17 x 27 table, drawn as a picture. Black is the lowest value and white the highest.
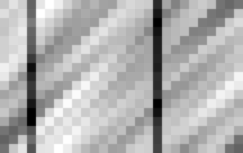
Columns 4 and 18 differ from the columns beside them. On average the colour sits 70% of the way up the scale. The values are skewed, with a long tail toward low values. There is no overall slope.
